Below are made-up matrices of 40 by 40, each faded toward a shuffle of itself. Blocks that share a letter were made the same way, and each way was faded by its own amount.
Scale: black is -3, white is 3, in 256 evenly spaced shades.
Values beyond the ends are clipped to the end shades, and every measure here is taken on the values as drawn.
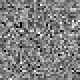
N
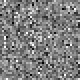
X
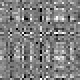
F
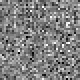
X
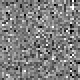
X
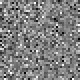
X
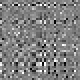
F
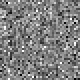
X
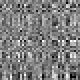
F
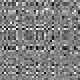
F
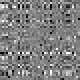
F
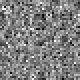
N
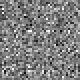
N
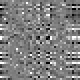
F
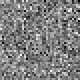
N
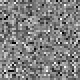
N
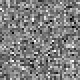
N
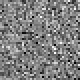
X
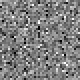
X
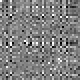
F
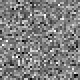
N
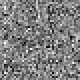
N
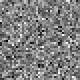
N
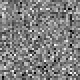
N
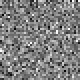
N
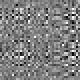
F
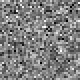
N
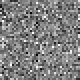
X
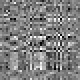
F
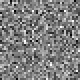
N
